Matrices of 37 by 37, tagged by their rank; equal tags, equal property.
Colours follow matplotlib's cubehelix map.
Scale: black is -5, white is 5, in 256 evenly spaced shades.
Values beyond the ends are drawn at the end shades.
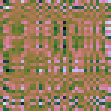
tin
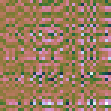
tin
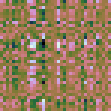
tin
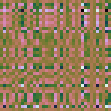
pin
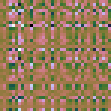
pin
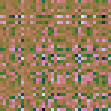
tin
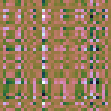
pin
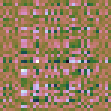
tin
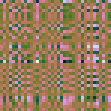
pin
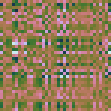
tin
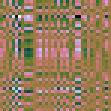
pin
